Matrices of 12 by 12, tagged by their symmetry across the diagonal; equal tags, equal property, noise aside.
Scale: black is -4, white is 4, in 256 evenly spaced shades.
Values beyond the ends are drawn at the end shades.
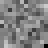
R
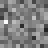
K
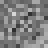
R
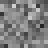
K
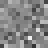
R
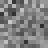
R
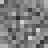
R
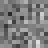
K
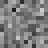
K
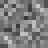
R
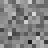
K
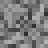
R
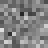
K
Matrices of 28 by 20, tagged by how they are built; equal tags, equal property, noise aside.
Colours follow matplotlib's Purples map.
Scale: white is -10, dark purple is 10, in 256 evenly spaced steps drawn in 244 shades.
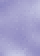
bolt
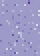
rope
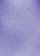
bolt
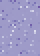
rope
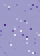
rope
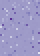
rope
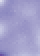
bolt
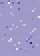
rope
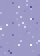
rope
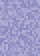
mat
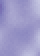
bolt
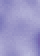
bolt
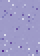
rope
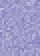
mat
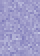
mat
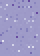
rope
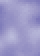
bolt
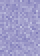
mat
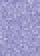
mat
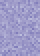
mat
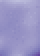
bolt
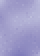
bolt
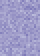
mat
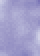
bolt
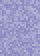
mat
